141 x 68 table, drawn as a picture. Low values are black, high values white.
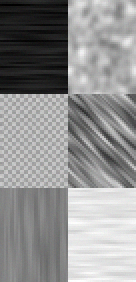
The table splits into 3 rows of 2 panels. Panel 1,1: very low, streaked across, faint in contrast. Panel 1,2: high, blotchy. Panel 2,1: high, checkered. Panel 2,2: middling, slanting down to the right, strong in contrast. Panel 3,1: middling, streaked downward, faint in contrast. Panel 3,2: very high, streaked across, faint in contrast.
